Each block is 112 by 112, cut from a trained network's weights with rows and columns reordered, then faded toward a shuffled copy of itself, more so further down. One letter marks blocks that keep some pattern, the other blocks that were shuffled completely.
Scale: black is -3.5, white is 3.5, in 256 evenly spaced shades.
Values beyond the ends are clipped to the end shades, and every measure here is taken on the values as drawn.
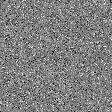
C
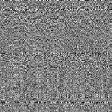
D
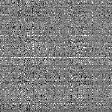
D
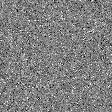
C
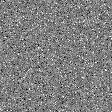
C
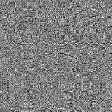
D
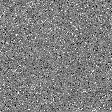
C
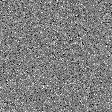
C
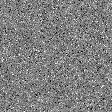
C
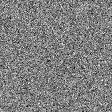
C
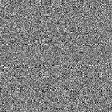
D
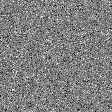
C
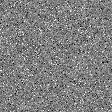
C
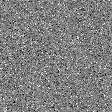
C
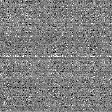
D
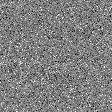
C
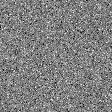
C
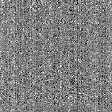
D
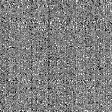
D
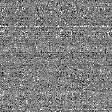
D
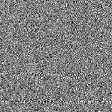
D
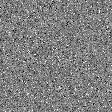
C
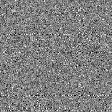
D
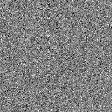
D
